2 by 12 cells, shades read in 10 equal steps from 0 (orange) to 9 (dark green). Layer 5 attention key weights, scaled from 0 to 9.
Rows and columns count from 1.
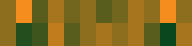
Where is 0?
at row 1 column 2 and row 1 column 11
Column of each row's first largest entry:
3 11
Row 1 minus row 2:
0 -8 -1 1 -1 0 3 1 0 -2 -9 1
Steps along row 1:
down up down up down up down down up down up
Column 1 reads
4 4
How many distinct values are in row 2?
7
